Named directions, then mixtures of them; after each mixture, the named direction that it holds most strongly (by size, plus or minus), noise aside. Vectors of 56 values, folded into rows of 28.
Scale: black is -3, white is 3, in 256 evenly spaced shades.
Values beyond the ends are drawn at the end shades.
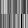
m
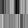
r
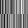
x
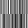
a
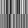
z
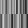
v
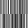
a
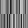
z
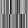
z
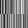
x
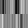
r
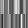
r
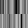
r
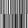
a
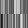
r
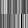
m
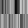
r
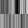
r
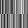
x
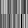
m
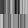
r
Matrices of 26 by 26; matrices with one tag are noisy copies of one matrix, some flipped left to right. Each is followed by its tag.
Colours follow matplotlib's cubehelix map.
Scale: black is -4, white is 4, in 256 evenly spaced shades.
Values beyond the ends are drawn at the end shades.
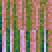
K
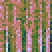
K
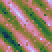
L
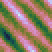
L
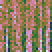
K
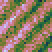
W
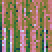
K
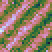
W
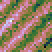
W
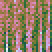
K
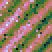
W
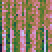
K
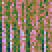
K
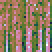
K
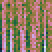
K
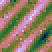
L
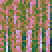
K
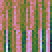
K
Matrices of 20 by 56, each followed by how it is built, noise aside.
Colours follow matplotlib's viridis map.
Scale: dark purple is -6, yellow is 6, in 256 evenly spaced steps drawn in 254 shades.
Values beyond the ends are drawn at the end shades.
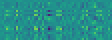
low rank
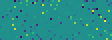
sparse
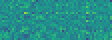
low rank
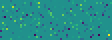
sparse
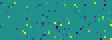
sparse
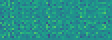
low rank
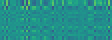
low rank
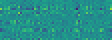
low rank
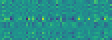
low rank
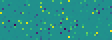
sparse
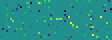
sparse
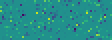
sparse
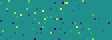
sparse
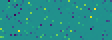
sparse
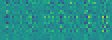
low rank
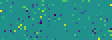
sparse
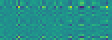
low rank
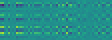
low rank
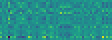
low rank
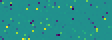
sparse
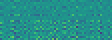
low rank
